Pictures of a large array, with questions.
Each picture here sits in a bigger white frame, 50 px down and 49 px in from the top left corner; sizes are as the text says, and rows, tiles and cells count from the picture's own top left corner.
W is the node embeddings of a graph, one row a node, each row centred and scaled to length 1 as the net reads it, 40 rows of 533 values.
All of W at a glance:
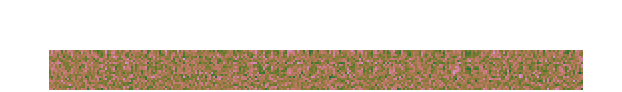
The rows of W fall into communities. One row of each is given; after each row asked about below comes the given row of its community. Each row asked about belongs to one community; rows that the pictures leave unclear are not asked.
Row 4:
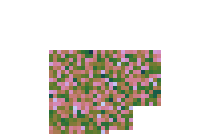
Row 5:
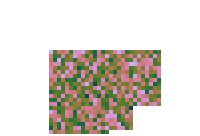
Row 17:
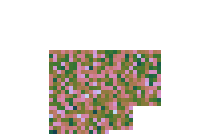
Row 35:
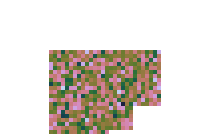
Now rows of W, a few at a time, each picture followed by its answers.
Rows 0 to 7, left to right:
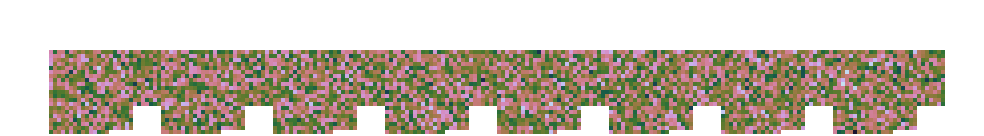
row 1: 4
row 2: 4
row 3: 5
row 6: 5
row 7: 5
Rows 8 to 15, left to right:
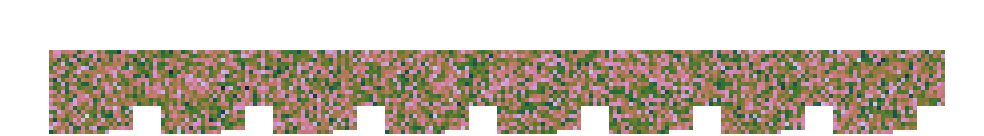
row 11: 35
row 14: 35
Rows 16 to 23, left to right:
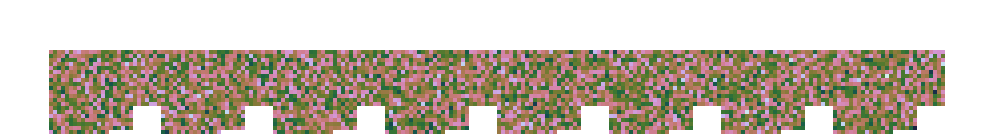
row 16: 5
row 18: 5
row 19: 4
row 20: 17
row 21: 5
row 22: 4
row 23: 4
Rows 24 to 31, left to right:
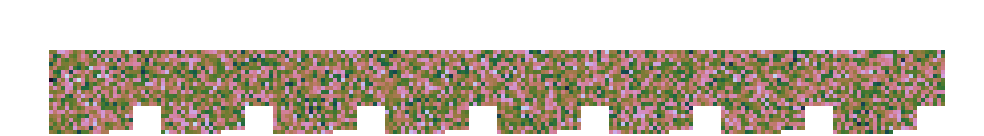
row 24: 5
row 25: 17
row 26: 35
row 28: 4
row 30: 17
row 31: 5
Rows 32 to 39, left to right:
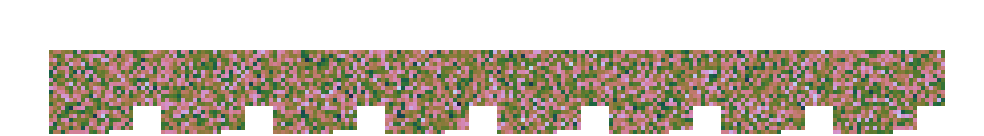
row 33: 4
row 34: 4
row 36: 35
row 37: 17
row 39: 5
